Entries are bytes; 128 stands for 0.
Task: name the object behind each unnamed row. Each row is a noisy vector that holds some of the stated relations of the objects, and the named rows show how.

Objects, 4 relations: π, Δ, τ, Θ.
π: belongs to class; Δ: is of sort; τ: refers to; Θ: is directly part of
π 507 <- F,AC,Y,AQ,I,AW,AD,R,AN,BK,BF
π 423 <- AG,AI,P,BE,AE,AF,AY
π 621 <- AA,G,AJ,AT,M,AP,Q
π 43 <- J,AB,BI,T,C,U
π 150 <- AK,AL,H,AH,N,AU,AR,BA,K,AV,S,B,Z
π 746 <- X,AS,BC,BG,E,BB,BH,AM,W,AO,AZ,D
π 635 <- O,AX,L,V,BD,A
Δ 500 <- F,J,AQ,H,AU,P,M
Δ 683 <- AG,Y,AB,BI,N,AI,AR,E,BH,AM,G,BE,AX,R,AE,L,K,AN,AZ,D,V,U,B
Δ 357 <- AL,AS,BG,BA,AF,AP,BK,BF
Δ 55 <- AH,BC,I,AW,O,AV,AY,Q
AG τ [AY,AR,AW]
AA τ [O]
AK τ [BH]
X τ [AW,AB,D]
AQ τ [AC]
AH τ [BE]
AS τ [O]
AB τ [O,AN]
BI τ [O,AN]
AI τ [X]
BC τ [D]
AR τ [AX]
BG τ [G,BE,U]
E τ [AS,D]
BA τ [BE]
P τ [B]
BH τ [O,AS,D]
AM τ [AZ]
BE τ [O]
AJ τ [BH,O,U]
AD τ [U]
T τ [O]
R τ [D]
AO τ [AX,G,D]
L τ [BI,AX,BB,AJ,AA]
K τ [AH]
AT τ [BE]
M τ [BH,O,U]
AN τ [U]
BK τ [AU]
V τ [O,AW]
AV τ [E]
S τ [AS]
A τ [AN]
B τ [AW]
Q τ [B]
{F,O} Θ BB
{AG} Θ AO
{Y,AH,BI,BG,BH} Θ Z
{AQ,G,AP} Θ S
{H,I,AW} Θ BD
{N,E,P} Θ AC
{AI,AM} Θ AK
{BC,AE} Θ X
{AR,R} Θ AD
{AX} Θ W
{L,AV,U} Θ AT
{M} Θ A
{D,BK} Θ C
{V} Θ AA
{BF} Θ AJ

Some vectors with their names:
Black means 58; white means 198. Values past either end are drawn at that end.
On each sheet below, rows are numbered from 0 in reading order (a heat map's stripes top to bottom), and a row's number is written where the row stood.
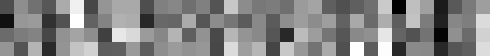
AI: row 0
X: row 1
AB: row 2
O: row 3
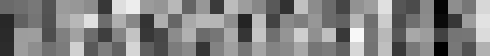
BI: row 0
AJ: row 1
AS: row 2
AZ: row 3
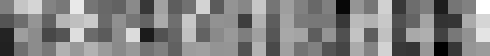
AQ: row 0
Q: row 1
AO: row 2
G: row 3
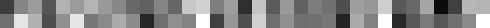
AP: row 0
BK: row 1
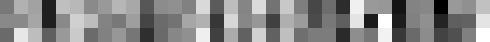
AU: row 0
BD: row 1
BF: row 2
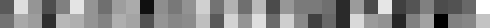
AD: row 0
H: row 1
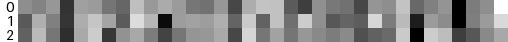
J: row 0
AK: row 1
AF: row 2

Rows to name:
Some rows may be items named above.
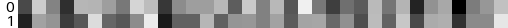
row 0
Z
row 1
AO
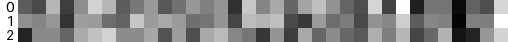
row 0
V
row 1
J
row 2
AT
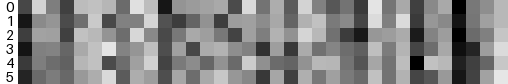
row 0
S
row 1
D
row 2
B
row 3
AT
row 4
BE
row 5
AA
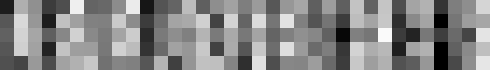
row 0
AO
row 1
AL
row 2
AN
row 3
BA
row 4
M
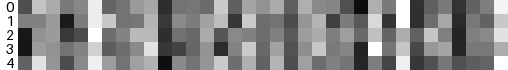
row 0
R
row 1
A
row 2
X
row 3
E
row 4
AD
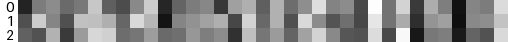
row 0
BH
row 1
S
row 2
V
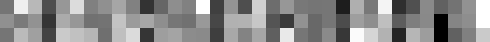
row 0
BK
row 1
J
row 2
AH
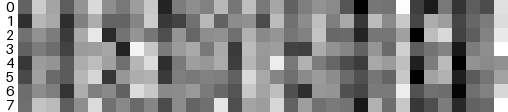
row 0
AN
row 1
BG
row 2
P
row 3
T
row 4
AR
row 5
AE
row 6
U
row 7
F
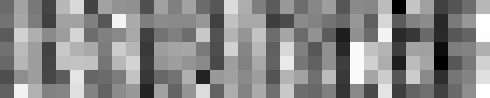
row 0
AY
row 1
C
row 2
Y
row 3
AV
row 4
AH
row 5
BC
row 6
AC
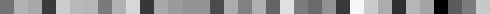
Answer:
AH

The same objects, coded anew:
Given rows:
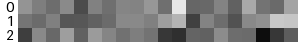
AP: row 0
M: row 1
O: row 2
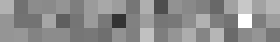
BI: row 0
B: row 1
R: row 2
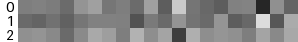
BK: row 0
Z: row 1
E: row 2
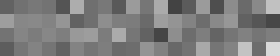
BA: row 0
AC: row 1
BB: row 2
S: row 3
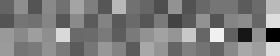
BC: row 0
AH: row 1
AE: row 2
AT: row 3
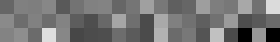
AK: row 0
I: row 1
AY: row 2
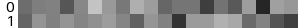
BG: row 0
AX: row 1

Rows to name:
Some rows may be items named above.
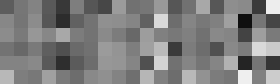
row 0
AV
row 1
F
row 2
AD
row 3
M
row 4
F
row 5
G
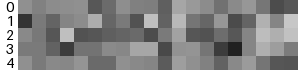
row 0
AC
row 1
AL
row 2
Q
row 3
J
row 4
AC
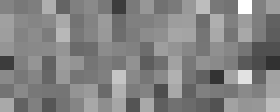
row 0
B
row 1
Y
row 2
Y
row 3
AC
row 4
BD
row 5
C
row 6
AO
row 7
T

